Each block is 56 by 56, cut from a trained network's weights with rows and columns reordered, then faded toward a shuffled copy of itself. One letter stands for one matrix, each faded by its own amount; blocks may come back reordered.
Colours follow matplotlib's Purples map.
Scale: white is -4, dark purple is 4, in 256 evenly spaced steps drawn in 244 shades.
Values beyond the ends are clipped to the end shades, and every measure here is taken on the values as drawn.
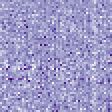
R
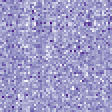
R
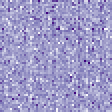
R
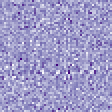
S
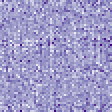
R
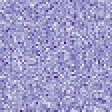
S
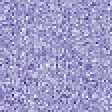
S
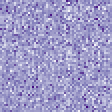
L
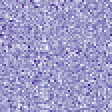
L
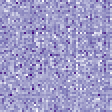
R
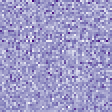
S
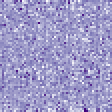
R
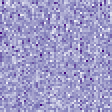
L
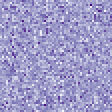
L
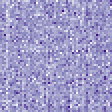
R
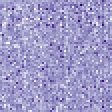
R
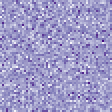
L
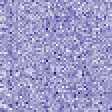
L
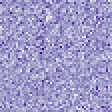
S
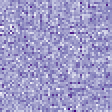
S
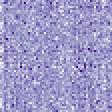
R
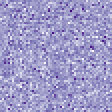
L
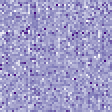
R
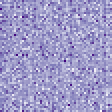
R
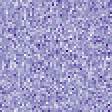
S
